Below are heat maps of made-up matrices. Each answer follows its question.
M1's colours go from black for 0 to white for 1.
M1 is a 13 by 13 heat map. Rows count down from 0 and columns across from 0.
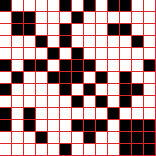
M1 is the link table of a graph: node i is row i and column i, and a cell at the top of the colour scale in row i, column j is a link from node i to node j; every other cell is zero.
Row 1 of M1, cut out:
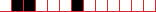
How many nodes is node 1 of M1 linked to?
10
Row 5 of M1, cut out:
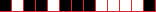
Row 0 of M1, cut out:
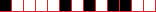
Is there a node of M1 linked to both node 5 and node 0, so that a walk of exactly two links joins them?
yes
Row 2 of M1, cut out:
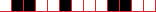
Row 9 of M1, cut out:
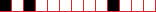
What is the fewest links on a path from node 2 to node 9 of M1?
2
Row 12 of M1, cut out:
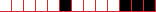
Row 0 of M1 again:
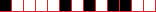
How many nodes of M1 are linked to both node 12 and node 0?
6
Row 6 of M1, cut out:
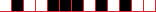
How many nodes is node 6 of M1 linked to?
7
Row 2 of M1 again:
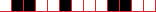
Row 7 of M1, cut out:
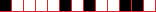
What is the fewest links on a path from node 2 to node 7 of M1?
1
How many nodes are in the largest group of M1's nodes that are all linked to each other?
7
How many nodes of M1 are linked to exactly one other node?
0
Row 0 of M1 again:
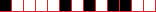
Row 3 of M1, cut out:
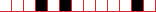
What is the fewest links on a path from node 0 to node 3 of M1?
1
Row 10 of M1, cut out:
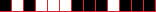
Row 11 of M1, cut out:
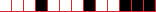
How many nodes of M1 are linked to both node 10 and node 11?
4
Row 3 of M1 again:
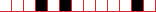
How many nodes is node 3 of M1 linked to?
10
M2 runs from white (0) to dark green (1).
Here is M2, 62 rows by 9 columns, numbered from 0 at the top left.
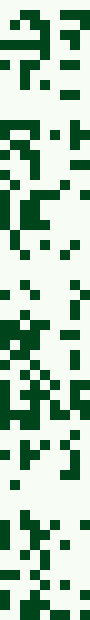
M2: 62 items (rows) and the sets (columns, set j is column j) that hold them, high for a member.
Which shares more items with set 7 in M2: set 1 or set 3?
set 3
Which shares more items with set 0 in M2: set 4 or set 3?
set 3
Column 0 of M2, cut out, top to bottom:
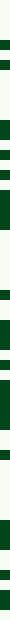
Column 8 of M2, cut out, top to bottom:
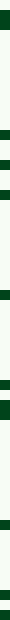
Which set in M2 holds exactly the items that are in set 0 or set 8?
3
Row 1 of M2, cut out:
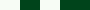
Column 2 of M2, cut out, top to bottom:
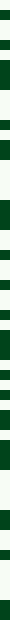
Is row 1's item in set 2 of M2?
yes
